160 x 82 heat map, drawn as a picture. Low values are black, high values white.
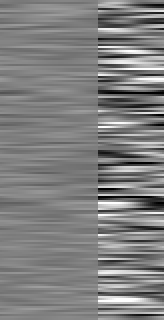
Mirror symmetry: none. Average level on the scale: 50%. Histogram: heavy tails on both sides. Seam: vertical, 60% of the way across, the left part calmer. Grain: streaks across.
